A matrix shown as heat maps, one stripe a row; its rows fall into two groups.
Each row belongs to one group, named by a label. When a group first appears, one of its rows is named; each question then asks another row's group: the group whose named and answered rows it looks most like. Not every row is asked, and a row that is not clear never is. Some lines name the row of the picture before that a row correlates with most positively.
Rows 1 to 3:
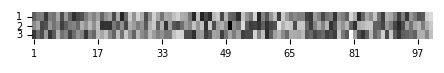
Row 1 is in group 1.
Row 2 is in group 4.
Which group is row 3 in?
1
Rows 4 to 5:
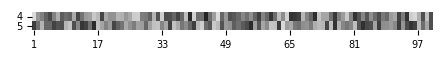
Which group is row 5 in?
1
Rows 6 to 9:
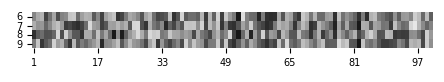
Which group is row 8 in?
1
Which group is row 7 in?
4
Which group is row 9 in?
4
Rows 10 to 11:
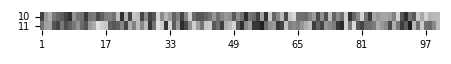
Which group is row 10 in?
1
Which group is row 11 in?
4
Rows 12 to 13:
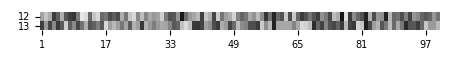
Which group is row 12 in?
4
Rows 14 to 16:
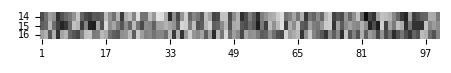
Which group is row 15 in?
1
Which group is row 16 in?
4
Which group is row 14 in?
1
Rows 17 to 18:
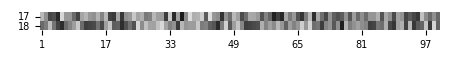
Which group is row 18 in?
1
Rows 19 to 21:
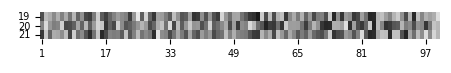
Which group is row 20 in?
4
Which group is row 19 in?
1
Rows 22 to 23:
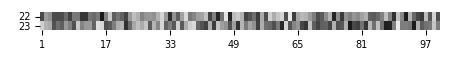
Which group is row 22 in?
1
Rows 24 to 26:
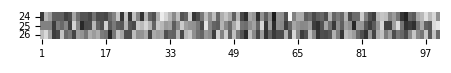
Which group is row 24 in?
1
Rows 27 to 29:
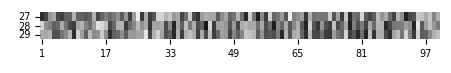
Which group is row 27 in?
1
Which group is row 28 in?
4
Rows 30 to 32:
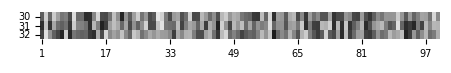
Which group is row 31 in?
1
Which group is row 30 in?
1
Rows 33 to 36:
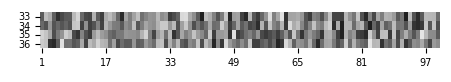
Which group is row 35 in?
4
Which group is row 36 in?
4
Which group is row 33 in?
1
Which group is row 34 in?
1
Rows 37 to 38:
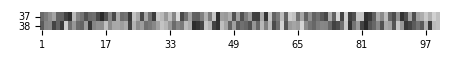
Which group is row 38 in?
1
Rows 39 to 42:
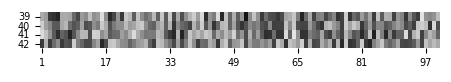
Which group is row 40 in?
4
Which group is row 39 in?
4
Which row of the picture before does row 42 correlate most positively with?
37
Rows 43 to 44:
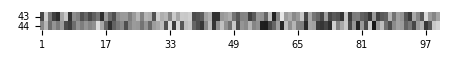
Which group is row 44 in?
4
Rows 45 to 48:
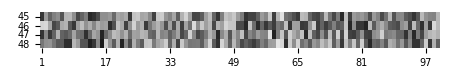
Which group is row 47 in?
1
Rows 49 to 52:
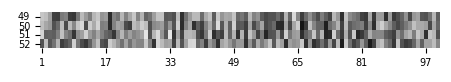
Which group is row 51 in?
4
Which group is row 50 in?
4
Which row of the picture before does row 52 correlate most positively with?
47
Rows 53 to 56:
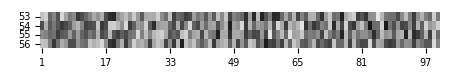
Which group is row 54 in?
1
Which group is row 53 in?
4
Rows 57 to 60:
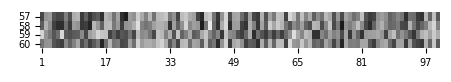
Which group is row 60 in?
1
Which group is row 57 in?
1
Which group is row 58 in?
1
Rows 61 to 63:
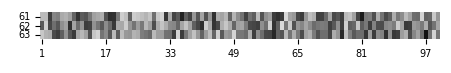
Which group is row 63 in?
4
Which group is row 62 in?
1
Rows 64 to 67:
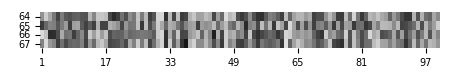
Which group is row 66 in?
4
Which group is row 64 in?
4
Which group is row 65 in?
1
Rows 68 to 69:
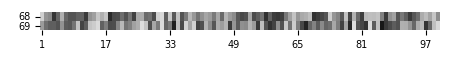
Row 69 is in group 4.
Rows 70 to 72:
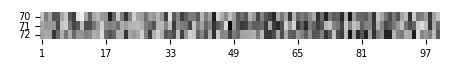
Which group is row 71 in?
4
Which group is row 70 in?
4
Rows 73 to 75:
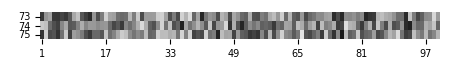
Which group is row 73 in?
1
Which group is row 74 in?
4
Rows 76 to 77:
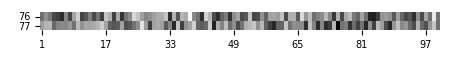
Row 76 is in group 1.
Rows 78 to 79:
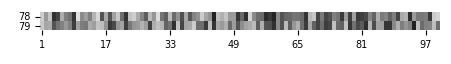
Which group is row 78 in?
4
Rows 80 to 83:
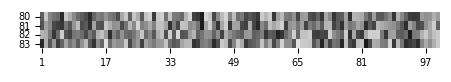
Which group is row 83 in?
1
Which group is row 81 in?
1
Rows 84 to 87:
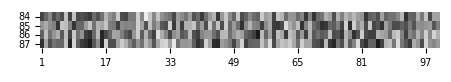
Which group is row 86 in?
1
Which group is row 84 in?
1
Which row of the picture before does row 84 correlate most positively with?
81
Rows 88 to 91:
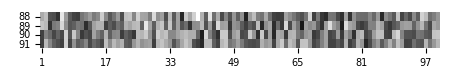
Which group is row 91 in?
1
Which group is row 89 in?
4
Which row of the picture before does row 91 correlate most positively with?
87
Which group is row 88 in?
4
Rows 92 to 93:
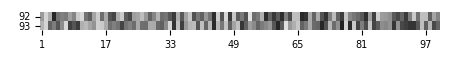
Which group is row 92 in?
4
